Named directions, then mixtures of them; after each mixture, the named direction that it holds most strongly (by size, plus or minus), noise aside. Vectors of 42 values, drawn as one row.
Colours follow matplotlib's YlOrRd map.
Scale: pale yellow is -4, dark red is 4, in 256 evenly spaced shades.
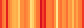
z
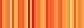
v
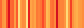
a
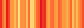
z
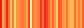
z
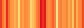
z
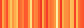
z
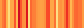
a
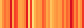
v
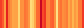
z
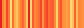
v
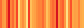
a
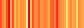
a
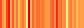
a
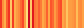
v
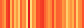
a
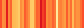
z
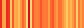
v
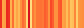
v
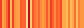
v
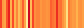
a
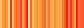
v
